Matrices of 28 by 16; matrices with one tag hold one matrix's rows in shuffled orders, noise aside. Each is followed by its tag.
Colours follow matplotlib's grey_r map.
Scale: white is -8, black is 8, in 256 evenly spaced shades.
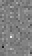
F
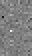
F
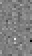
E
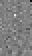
E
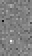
F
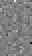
E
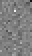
E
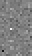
F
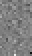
E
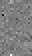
F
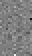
E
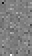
F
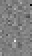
E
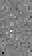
F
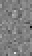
E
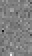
F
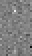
E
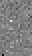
F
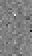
E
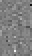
E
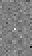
E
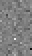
E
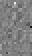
E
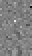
E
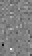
F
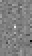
E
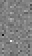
F
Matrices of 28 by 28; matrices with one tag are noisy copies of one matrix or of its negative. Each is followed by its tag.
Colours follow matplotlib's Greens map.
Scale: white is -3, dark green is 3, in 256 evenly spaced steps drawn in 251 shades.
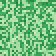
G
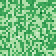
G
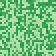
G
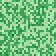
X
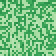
G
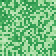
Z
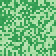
Z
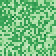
Z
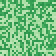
G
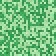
X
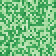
X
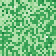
Z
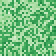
Z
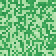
G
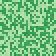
X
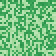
G
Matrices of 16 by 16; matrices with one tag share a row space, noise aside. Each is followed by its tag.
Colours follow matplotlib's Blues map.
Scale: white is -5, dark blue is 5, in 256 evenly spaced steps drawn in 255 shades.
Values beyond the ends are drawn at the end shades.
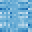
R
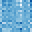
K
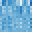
K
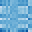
R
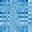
R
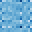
K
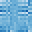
R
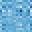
K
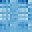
R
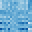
R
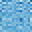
K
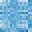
R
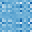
K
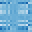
R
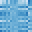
R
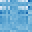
R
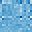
K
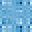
K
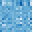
K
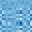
K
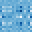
K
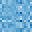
K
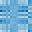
R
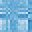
R
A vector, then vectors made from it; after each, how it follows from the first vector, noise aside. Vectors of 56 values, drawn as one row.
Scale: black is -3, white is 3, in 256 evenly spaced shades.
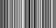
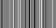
partly zeroed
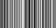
copied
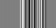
partly zeroed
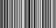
copied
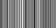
partly zeroed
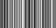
copied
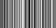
copied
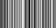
copied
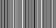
partly zeroed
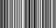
copied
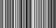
reversed
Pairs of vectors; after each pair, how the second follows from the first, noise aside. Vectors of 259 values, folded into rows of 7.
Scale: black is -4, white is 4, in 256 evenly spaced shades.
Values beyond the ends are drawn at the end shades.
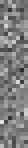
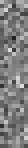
wrapped around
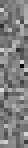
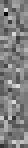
wrapped around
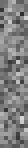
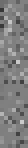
partly zeroed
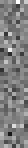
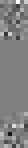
partly zeroed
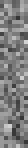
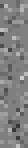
partly zeroed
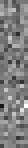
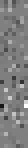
partly zeroed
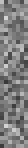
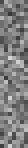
wrapped around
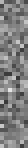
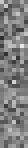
wrapped around
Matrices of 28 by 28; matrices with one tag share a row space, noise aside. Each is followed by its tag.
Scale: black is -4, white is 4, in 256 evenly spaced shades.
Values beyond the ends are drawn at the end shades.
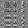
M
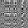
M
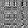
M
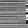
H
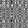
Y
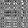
M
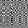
Y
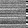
H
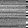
H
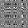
M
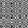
Y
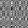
Y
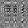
M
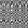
Y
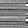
H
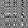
M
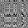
M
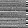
H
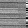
H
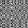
Y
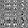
M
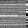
H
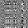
M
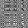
M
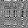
M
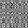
Y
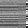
H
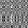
Y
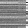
H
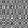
Y
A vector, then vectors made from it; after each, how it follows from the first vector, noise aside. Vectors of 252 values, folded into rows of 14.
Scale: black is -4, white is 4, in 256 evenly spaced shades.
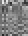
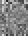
sign-scrambled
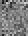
sign-scrambled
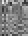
copied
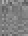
shrunk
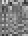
copied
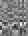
wrapped around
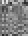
copied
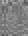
shrunk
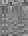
shrunk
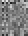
sign-scrambled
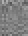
shrunk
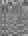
shrunk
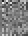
sign-scrambled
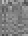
shrunk
